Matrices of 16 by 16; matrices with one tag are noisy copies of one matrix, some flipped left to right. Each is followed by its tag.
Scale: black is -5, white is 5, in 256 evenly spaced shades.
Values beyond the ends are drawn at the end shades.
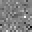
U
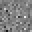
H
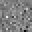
H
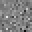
H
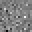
H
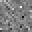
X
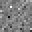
X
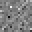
X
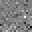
U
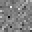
X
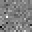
U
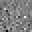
H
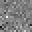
U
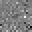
U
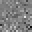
U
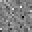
X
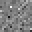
X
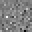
H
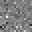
U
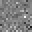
U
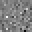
H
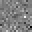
U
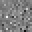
H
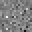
H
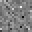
X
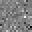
U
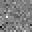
U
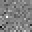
U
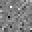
X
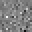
H
